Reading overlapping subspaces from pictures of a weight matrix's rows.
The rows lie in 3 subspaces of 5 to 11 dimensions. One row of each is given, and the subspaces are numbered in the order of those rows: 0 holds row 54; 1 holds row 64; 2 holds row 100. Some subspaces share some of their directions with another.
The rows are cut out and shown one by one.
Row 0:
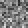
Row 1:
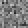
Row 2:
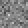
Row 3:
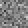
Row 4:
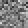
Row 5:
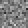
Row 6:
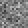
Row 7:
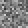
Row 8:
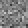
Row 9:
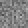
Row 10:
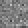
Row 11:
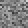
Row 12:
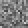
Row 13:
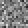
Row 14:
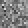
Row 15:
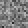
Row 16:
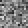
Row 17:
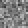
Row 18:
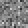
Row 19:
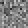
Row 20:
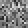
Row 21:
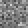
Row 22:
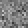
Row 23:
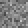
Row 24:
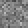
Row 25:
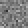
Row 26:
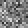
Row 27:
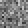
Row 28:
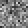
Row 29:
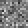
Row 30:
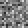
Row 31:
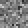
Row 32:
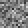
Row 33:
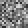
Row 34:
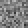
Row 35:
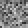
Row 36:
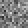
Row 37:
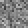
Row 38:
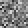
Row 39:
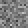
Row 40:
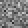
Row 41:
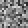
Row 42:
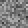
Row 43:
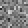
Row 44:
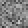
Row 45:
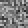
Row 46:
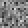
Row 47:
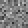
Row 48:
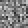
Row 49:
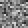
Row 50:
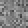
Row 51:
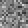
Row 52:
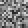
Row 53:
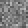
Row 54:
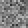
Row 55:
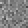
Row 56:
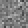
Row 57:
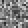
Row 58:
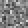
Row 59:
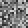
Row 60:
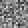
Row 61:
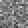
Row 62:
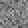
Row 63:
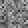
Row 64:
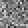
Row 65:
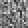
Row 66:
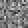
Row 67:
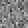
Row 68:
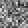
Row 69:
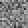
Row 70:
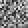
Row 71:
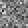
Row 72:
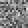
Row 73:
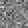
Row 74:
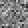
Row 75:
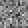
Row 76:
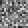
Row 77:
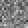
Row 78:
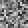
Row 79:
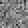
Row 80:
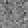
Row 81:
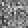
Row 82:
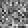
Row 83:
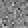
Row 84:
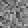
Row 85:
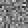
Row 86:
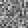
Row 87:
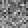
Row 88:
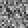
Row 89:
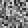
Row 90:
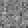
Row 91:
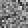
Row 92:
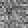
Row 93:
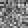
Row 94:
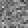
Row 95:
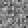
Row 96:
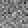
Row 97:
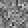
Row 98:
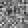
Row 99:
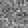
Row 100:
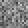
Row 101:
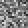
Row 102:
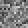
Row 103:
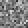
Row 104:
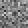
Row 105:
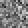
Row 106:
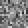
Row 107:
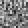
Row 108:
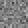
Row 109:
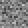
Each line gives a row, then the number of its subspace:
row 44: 1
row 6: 1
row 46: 2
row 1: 2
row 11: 1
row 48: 2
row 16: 1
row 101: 2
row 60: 1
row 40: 1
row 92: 2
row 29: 0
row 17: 1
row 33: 1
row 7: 0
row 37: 1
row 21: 1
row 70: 2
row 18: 1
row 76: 0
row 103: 2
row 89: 2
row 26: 1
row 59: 2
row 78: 1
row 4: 2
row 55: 2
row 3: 1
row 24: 1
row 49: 0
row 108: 2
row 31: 1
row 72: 2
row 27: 1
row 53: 0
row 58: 2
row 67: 2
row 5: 2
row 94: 1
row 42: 1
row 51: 1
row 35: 2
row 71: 1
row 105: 1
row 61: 1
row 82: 0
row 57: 2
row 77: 2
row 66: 2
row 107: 2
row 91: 1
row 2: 1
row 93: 2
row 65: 2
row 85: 2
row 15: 2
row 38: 2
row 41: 2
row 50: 2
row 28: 2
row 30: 1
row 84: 2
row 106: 2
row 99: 0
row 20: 2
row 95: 2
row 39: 2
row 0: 1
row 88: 2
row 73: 1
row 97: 1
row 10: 0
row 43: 2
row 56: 1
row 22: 0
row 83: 2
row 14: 0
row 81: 2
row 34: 2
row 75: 2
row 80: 2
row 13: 1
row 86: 2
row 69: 2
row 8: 0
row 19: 2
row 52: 1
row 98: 2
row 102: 2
